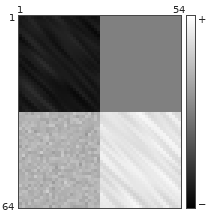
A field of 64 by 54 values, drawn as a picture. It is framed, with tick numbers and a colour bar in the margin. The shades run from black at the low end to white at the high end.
The table splits into 2 rows of 2 panels. Panel 1,1: very low, slanting down to the right, faint in contrast. Panel 1,2: middling, flat. Panel 2,1: high, fine-grained, faint in contrast. Panel 2,2: very high, slanting down to the right, faint in contrast.
